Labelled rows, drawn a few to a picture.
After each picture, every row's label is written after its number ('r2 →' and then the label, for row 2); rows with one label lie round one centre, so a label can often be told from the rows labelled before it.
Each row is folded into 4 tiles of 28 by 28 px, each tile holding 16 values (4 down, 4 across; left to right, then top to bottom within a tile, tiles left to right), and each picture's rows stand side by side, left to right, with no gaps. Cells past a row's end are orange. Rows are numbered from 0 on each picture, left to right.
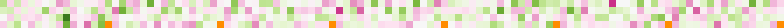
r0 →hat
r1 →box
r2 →box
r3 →box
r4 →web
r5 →box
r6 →box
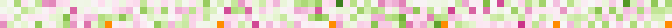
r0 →hat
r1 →web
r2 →box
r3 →hat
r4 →box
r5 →web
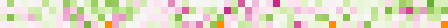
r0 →web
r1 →hat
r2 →box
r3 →web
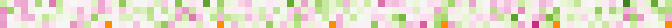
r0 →box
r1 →web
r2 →web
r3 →hat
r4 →hat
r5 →web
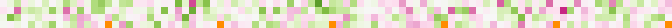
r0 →web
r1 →web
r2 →web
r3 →hat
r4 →box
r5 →box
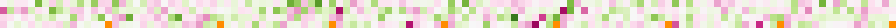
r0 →box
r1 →hat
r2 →web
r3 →box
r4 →hat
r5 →box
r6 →hat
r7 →box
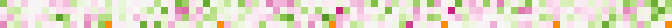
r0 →hat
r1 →web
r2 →hat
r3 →box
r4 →box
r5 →web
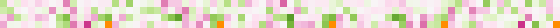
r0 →hat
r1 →hat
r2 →hat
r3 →hat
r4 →box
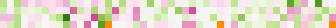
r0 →hat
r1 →box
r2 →web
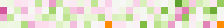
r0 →box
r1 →web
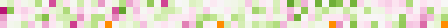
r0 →box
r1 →box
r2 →web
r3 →hat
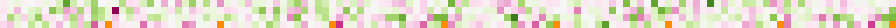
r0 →web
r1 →box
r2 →web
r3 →hat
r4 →hat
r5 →web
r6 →box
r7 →hat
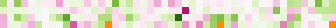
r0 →hat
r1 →hat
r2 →web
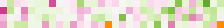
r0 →box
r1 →web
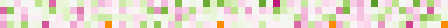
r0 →box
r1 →web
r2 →box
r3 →box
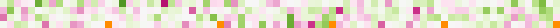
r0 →box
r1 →box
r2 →hat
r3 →box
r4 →web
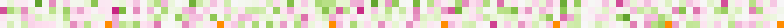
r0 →box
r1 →box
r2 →web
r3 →box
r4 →box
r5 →hat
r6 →box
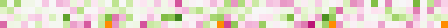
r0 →hat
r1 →hat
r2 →hat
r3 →box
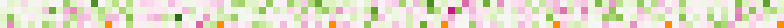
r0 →web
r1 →hat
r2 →web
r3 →web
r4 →box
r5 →box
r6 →web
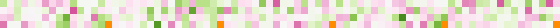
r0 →hat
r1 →web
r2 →box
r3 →hat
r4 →box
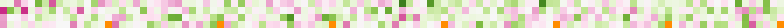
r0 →box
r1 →hat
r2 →hat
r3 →web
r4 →web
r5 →hat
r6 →web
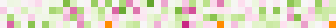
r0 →web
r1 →box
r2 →web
